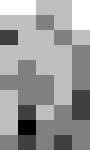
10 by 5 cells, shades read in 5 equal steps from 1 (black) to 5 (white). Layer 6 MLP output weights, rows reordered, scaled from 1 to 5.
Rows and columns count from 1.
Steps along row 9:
down up same same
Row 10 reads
3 2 3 2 3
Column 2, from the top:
5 4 4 4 3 3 3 2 1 2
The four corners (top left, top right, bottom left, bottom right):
5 5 3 3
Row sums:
23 20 17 19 18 16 16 15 14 13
